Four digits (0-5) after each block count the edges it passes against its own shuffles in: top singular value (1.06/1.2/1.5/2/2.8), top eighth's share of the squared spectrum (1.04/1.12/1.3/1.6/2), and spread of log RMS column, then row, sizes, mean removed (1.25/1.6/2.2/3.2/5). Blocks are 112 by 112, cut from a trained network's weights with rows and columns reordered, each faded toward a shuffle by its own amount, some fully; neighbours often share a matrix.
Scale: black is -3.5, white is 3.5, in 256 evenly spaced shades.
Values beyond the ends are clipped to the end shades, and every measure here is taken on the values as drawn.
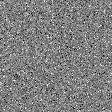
0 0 0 0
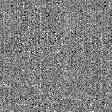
3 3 0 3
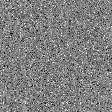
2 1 0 0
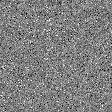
0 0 0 0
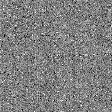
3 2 0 2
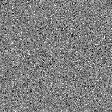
3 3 2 1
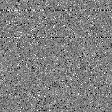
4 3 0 2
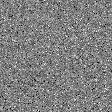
1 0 0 0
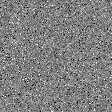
0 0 0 0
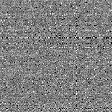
4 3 2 2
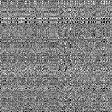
5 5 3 3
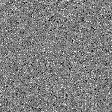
3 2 0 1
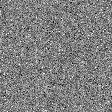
1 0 0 0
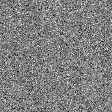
2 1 0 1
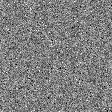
2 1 0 0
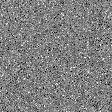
1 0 0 0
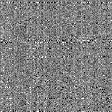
4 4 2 3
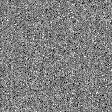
2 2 0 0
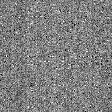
3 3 0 2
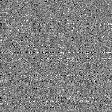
3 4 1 3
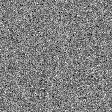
1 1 0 0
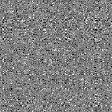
4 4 2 3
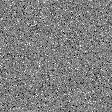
0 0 0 0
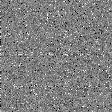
3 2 1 1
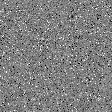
2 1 0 0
